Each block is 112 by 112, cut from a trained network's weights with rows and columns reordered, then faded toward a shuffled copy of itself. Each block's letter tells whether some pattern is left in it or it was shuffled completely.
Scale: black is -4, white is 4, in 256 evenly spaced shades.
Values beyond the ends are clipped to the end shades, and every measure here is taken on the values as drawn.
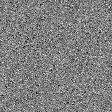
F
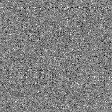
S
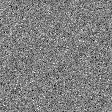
F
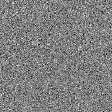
S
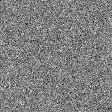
F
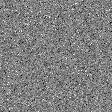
F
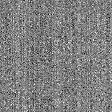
S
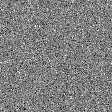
F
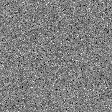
F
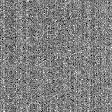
S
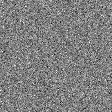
F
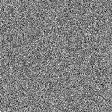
S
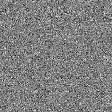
S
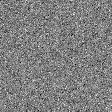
F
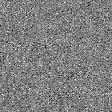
S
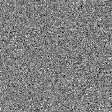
S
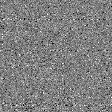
S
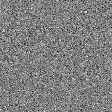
S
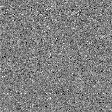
S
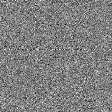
S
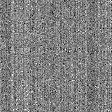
S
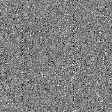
S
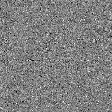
S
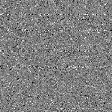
S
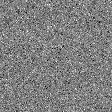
F
